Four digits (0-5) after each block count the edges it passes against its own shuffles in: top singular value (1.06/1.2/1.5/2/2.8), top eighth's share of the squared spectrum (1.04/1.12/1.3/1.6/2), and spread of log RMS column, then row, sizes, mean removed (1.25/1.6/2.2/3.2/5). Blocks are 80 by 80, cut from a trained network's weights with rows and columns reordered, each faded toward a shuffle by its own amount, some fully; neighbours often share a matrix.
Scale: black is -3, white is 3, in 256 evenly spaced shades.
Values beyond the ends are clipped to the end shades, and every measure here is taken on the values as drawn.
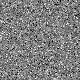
0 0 0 0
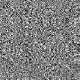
4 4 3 2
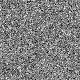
0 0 0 0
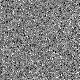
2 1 1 0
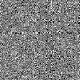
3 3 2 1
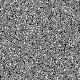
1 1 0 0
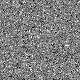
0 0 0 0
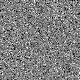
0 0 0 0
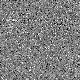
1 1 0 1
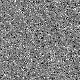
1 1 0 1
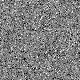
0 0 0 0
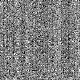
3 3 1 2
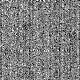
3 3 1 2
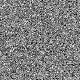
2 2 0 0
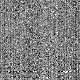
3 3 0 2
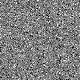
2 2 1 0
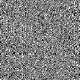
3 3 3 1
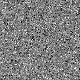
2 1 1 0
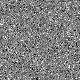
1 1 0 0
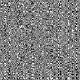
4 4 3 2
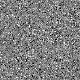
3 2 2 0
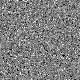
1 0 0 0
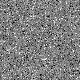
1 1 0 0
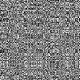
4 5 3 2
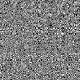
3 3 2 2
